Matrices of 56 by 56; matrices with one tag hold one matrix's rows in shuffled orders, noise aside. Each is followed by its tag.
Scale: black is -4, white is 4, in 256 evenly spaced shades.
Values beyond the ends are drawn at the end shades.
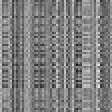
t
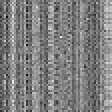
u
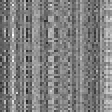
u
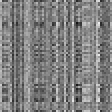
t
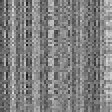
u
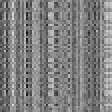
u
